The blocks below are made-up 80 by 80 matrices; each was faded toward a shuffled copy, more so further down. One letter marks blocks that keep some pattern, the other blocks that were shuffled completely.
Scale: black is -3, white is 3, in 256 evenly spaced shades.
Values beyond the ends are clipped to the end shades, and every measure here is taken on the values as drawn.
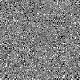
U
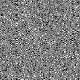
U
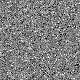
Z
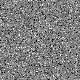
Z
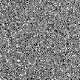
U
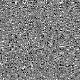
U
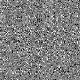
U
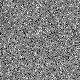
Z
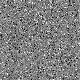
Z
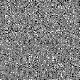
U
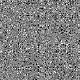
U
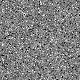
Z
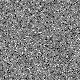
Z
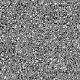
U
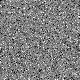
Z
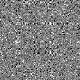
U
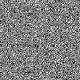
U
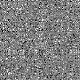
U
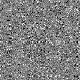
U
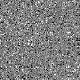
U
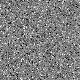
Z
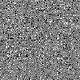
U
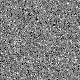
Z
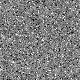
Z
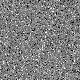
Z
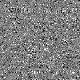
U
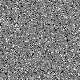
Z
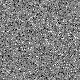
Z
